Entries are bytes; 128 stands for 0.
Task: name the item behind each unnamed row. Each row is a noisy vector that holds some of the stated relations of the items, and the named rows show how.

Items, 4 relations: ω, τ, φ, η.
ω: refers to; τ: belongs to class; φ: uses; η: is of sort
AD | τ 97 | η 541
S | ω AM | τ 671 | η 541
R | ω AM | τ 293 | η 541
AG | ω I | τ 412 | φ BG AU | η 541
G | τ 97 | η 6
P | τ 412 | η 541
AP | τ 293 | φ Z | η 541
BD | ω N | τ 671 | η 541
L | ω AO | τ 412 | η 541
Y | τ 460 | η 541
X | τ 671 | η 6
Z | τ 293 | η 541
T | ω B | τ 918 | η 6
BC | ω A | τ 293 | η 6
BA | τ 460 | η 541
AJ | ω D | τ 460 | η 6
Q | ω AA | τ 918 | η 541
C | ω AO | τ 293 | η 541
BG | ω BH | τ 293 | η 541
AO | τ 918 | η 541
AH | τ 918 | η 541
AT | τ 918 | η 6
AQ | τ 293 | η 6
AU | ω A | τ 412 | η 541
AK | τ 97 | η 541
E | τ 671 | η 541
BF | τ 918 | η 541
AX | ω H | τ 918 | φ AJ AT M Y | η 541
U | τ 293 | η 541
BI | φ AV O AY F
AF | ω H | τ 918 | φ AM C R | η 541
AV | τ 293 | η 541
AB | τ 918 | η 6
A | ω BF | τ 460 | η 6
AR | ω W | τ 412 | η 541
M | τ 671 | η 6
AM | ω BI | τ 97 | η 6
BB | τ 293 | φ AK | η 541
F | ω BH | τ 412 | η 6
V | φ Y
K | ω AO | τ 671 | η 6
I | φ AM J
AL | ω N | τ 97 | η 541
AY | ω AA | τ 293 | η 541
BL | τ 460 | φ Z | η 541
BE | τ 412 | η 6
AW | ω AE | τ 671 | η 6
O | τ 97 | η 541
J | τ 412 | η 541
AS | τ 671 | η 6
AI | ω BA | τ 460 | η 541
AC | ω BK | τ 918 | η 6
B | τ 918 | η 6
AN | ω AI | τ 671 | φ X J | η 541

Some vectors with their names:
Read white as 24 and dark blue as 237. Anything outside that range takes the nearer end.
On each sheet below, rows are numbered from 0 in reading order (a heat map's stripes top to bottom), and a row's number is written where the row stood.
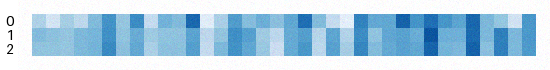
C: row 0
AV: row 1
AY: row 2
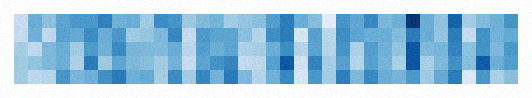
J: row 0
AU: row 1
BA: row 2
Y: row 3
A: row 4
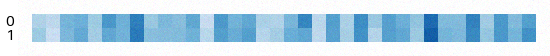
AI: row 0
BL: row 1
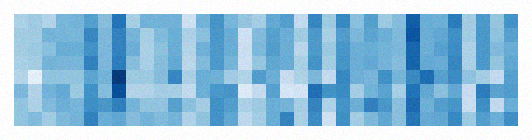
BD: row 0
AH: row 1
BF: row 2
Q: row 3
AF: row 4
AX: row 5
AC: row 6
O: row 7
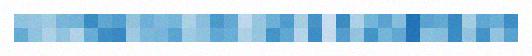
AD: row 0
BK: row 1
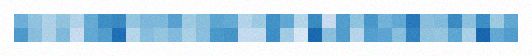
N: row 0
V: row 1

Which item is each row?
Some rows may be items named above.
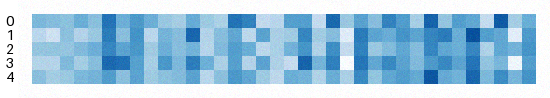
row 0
AT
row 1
R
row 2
AL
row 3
AM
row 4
U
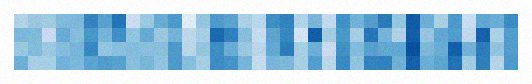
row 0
L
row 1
M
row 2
Z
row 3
AQ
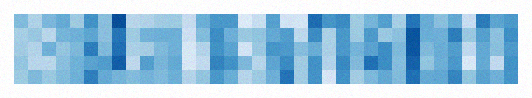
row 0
AX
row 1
E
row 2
AO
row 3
K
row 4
AK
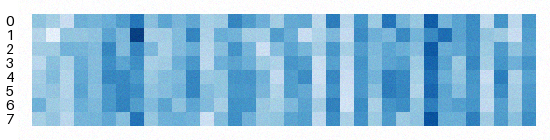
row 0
AS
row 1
AF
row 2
AH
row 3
AR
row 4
F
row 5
BE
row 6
G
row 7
E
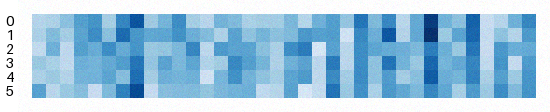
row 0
AN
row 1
X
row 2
AU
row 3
AW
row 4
BD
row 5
BI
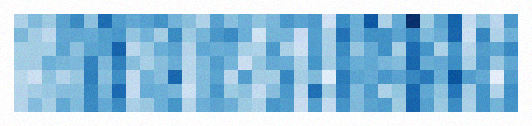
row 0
X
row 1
BC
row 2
AG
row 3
Q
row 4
R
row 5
S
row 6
AR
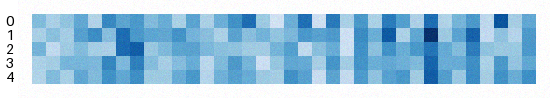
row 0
AJ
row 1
X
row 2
I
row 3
Q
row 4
P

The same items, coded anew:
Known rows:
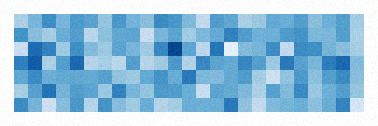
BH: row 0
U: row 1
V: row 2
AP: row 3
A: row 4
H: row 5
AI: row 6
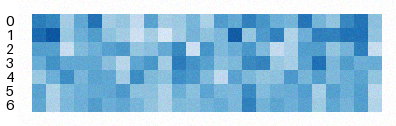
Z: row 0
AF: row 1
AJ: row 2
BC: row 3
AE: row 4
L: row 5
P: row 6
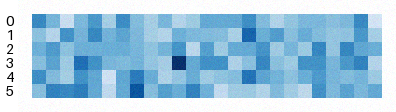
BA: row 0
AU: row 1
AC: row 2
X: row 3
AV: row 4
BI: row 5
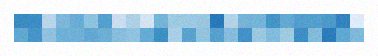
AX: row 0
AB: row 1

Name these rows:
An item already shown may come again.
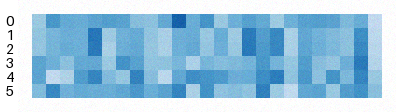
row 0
K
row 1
AG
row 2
AG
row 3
AD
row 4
J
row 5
G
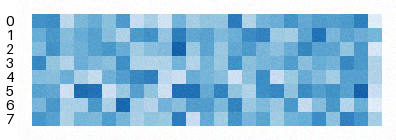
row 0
AX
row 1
AQ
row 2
M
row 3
AO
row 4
AK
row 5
AN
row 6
Y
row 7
AT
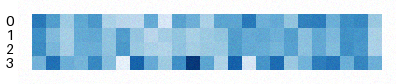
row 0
R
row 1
AH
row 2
AH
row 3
I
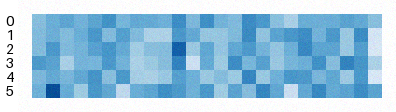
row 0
BE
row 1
BD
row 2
M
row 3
AT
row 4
S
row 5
AM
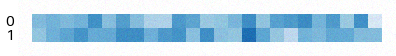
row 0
BD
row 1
F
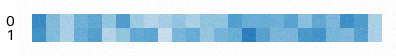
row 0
AH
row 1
U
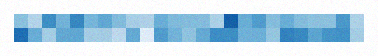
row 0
AU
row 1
C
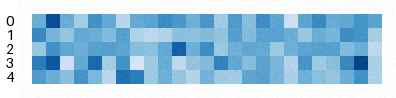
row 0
AM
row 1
BF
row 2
K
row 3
BL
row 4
O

